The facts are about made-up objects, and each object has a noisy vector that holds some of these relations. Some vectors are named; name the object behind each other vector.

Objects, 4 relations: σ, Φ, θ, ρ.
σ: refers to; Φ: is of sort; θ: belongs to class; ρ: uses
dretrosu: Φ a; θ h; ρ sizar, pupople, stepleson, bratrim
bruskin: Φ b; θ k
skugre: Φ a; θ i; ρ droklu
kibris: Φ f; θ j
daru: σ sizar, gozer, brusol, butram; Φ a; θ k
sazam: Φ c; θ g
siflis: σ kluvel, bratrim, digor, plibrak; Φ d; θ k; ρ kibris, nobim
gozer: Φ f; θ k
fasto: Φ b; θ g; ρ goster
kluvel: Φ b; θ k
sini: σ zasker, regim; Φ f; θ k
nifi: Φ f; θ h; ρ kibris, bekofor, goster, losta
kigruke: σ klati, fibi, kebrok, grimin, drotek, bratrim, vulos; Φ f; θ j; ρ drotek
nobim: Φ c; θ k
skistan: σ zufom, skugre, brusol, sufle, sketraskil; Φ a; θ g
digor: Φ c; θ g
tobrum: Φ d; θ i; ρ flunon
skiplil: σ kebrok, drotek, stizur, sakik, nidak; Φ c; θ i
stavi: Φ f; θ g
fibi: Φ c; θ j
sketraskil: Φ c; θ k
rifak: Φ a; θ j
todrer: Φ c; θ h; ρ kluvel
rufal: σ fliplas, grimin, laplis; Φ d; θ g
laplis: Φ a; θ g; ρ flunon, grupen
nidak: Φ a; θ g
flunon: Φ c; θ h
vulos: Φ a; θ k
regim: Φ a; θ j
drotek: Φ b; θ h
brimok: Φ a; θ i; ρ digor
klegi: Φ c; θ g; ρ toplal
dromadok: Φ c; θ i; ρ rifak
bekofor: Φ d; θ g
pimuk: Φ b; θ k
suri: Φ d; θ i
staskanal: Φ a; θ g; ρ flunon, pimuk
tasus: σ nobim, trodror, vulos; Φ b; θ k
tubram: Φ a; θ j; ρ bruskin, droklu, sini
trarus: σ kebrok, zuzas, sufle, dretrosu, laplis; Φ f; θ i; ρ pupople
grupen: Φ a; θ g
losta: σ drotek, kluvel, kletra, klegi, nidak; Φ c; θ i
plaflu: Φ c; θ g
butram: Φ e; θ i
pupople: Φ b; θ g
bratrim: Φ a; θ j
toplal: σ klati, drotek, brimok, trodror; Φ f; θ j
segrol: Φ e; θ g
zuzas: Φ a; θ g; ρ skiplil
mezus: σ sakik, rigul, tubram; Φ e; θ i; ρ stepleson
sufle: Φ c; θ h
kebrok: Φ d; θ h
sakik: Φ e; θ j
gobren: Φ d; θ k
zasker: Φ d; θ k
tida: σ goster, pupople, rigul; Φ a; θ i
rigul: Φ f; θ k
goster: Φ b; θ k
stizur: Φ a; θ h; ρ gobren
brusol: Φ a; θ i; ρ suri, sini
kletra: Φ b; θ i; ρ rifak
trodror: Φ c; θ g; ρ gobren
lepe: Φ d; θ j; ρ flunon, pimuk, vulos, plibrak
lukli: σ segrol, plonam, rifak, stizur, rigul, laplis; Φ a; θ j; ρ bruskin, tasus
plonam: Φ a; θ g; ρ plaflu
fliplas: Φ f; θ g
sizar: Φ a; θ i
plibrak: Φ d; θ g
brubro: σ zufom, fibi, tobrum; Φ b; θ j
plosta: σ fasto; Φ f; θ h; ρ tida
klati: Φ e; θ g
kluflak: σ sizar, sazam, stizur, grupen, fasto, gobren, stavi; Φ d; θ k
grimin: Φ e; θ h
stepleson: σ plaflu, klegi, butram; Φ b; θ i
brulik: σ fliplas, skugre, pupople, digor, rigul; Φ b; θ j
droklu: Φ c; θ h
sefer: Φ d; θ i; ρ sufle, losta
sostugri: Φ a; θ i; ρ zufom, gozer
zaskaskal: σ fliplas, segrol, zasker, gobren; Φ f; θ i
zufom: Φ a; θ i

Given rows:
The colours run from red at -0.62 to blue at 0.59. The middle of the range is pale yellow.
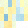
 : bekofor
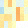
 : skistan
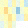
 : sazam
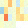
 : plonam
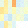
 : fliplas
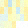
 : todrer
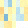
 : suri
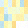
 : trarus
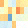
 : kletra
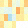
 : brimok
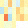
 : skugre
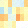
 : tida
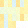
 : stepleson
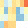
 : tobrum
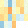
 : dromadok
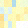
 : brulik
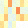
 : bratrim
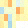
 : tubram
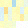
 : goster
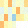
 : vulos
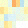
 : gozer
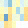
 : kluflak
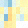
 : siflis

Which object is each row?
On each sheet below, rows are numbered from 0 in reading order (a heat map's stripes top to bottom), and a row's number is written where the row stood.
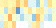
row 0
flunon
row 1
plibrak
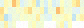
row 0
kibris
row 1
digor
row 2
fibi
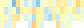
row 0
mezus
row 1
zasker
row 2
drotek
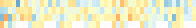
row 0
stizur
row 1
zaskaskal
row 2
sini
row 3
skiplil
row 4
sizar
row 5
klati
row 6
rufal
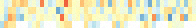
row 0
lepe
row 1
stavi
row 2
staskanal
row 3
sakik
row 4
butram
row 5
gobren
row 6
trodror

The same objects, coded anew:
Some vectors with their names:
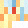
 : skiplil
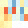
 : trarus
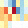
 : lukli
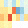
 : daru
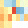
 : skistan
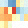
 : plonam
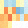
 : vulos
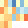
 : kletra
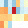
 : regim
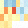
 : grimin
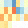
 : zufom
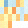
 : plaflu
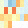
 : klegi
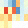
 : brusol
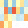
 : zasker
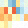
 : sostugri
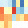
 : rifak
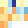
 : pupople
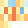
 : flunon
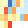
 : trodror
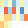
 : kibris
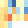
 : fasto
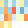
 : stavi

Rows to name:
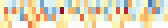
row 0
siflis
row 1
tasus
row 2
tobrum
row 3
kluflak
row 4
droklu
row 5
stizur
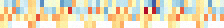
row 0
sizar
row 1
pimuk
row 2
segrol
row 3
kebrok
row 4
nobim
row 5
tubram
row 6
grupen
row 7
stepleson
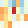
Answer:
dromadok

